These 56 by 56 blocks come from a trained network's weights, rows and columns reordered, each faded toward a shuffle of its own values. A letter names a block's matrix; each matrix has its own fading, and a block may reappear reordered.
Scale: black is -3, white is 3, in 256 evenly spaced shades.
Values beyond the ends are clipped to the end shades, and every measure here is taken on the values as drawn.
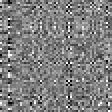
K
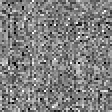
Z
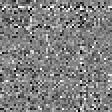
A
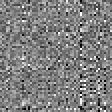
K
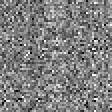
Z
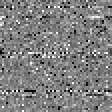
A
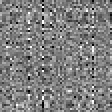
K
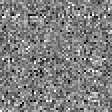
Z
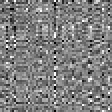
K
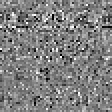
A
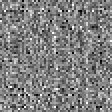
Z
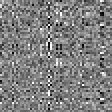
K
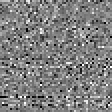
A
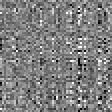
K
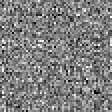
Z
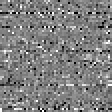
A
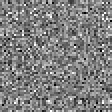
Z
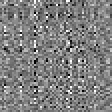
K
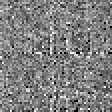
Z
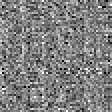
Z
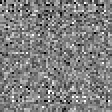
Z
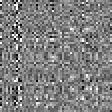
K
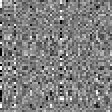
K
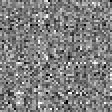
Z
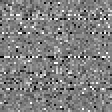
A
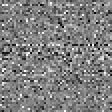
A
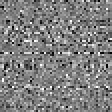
A
